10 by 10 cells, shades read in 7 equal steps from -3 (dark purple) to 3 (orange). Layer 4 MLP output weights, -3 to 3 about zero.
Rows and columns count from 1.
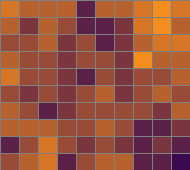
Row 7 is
1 0 -2 -1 0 0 0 0 -1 1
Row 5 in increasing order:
-2 -1 -1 0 0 0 0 0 1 2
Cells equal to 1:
25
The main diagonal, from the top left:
2 -1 1 -1 -2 1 0 -2 -1 -3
